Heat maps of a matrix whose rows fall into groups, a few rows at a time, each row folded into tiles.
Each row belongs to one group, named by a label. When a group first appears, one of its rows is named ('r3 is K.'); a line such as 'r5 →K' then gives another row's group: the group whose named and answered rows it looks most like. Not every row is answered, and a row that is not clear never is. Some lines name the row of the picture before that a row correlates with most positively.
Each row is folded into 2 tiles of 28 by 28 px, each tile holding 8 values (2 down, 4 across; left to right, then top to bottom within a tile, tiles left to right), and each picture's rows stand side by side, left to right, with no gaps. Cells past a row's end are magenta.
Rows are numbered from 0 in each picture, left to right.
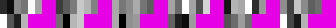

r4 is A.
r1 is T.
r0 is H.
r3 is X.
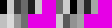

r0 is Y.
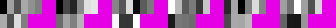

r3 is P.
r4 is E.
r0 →T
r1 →E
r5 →X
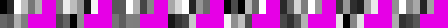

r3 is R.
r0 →A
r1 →X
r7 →X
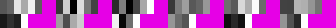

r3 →H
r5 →H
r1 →T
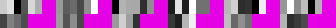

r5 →X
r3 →T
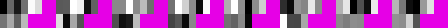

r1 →A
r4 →P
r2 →R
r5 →H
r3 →X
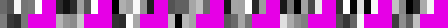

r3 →T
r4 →A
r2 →T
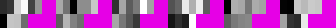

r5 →H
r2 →E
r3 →R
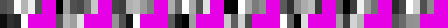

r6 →T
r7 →A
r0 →R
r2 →H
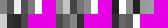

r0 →X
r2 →R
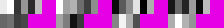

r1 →X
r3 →Y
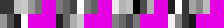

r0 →H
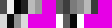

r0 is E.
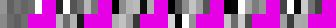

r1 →E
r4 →A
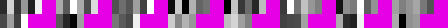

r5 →R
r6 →H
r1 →X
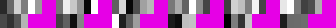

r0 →R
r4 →R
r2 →E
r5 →P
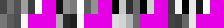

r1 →H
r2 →Y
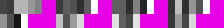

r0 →H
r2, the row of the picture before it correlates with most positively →0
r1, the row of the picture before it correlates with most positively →0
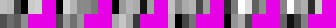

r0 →P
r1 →R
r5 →X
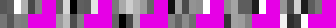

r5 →H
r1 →Y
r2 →R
